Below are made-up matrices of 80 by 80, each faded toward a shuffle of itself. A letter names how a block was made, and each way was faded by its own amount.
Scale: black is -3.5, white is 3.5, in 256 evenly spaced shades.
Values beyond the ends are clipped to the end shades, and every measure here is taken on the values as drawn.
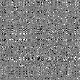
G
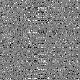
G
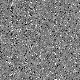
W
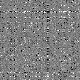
G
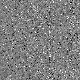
W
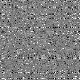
G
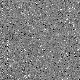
W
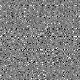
G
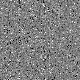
W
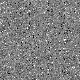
W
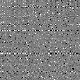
G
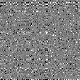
G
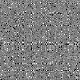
G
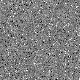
W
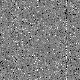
W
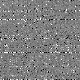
G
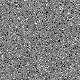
W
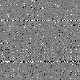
G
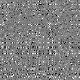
G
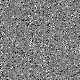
W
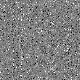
W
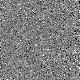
W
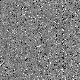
W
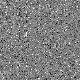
W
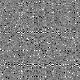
G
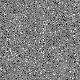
W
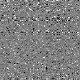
G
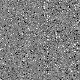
W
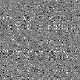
G
